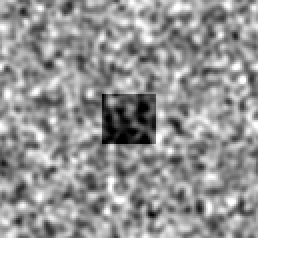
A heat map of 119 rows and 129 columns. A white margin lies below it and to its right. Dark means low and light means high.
No regular stripes run through it. The texture is blotchy. The ninth with the lowest average is the centre. In the centre lies a patch that is lower than the rest. There is no overall slope. The halves do not mirror each other.
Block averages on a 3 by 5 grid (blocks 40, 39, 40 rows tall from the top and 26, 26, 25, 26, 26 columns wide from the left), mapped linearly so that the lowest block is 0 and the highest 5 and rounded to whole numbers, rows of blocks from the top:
4 4 5 4 4
5 4 0 5 5
4 4 4 4 4
